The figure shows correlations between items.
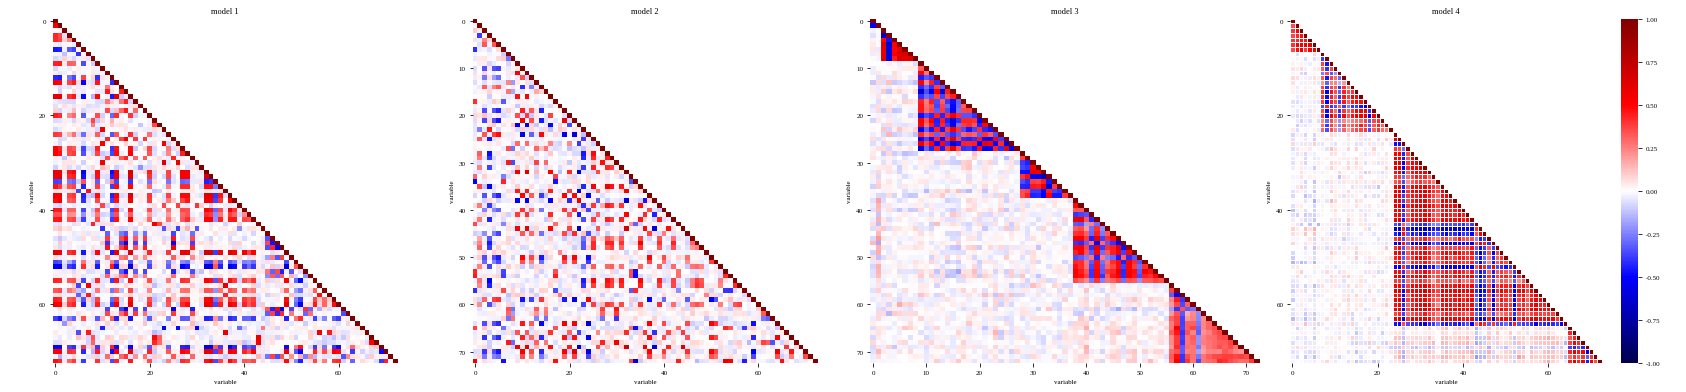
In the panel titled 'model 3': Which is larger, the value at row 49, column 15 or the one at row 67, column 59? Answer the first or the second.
the second
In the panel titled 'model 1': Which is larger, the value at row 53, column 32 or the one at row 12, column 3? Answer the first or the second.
the first
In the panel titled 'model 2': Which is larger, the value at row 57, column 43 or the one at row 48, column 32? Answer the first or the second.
the second
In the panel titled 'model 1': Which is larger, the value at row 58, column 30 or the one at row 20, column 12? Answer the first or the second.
the first
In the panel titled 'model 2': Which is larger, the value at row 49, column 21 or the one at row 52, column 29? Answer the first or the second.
the second
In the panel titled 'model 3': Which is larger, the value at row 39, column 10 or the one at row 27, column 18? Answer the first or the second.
the first
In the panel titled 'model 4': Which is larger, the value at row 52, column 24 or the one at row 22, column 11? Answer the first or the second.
the second
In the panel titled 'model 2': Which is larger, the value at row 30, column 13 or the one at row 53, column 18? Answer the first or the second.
the first
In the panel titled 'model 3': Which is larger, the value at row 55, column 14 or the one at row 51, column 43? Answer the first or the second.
the first
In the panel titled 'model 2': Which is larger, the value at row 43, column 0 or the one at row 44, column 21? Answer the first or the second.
the first
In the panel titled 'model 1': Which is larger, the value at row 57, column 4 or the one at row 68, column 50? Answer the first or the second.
the first
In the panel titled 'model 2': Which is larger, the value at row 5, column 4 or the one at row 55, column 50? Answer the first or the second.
the first
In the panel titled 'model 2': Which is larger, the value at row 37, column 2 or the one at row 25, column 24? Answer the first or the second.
the second
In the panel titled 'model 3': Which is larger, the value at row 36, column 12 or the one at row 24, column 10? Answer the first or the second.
the second
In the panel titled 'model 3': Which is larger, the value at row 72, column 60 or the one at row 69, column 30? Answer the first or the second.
the first
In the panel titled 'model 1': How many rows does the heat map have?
73
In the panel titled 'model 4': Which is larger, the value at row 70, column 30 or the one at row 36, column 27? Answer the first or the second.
the second
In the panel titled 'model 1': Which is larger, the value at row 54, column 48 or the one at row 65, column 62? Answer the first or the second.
the first
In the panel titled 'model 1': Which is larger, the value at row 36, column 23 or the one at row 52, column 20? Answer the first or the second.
the first
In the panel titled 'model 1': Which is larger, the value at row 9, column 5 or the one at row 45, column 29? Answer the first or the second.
the first
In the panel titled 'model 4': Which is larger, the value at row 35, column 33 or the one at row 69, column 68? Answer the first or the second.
the first
